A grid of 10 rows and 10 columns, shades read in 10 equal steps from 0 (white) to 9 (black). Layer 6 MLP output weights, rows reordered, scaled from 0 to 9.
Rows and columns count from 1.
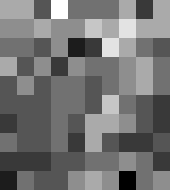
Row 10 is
8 5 6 6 4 3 4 9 5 4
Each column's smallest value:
3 3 3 0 4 2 1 1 3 3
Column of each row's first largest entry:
9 1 5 4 1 10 1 5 1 8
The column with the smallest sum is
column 7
